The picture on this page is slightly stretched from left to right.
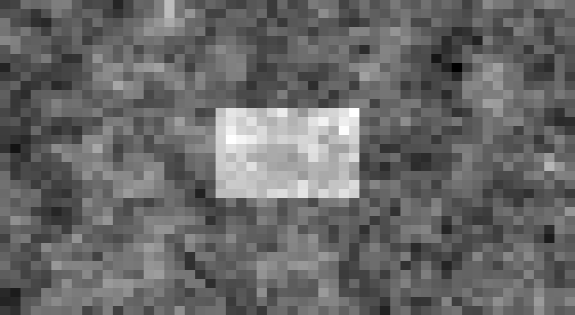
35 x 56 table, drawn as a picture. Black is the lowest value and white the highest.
There is no overall slope. The values are skewed, with a long tail toward high values. The texture is blotchy. The ninth with the highest average is the centre. No regular stripes run through it. An odd patch, higher than its surroundings, sits in the centre.
